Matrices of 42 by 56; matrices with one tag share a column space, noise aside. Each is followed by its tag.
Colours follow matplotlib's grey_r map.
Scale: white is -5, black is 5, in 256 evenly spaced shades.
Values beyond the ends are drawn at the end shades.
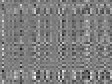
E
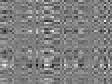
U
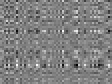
U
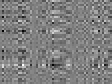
U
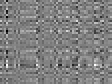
U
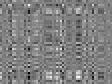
E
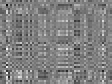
E
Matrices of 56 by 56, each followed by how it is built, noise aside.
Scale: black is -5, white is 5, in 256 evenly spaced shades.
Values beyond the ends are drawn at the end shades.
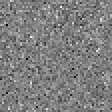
noise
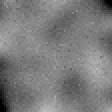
smooth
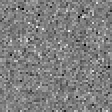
noise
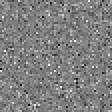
noise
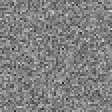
noise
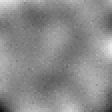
smooth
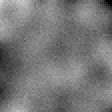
smooth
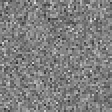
noise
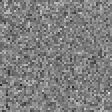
noise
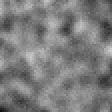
smooth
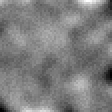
smooth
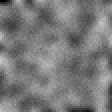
smooth
